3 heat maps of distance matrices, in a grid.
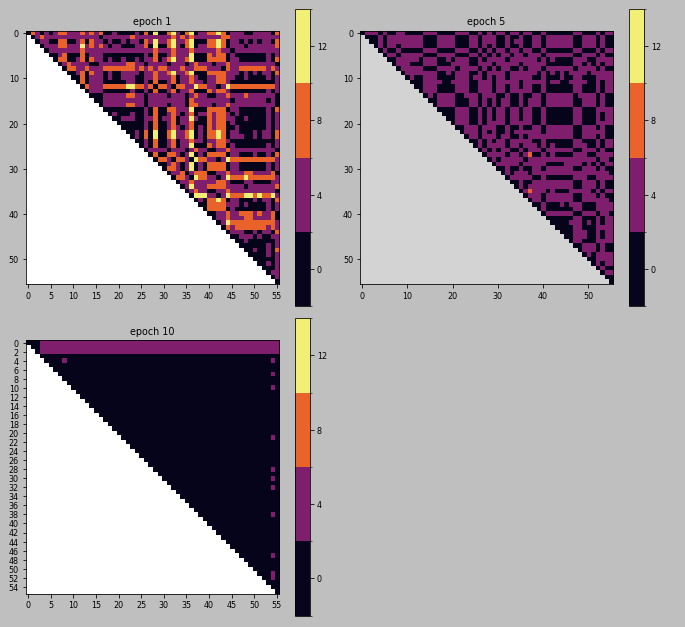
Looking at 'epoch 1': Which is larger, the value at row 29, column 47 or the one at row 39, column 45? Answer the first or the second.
the second
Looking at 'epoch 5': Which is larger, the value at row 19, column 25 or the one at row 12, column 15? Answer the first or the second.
the second
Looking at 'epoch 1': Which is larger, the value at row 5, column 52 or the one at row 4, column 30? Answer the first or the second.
the second
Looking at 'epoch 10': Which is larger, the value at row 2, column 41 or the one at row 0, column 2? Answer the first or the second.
the first
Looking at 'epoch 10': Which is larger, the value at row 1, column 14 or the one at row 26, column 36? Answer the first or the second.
the first
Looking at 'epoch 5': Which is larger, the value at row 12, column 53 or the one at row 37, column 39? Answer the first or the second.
the second
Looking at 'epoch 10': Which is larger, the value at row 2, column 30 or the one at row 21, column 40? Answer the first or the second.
the first
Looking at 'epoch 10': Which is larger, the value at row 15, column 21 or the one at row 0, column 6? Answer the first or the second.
the second
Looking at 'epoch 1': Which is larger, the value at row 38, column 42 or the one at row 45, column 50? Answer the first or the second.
the first
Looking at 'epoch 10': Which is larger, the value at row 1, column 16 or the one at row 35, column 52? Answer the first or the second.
the first
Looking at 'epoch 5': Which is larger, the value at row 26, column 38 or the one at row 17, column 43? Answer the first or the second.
the first
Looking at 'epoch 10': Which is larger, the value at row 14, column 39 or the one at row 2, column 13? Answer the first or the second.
the second
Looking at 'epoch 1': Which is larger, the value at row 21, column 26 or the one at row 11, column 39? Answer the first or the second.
the first
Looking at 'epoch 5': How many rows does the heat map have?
56
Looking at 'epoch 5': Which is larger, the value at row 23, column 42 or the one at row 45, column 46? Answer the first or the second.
the first
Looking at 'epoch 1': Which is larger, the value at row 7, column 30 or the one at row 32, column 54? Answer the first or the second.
the second
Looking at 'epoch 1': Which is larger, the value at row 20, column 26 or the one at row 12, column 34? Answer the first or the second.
the second
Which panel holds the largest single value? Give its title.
epoch 1
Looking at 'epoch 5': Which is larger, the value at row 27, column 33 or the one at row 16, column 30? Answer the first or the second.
the first
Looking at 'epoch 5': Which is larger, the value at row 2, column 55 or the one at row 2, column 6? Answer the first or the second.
the second
